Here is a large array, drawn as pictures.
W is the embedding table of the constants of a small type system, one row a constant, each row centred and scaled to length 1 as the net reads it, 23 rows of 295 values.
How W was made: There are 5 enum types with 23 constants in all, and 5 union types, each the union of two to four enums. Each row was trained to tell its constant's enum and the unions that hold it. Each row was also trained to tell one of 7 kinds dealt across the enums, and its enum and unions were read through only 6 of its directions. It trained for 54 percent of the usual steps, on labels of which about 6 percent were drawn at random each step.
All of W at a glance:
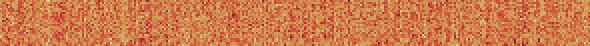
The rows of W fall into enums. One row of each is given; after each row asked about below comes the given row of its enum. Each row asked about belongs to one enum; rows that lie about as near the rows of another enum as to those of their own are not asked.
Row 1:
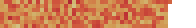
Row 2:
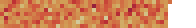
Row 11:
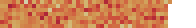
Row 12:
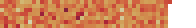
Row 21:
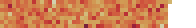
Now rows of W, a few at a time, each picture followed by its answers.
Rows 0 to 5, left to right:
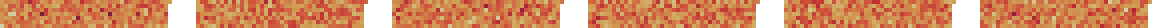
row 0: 11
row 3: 11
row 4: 11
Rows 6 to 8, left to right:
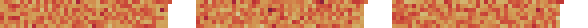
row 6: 1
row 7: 1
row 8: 1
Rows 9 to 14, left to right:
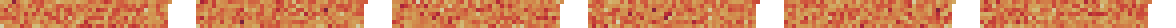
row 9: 2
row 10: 12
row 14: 12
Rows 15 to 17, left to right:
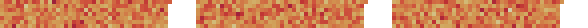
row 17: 1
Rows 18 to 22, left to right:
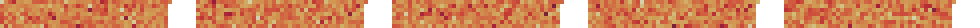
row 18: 12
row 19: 2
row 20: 2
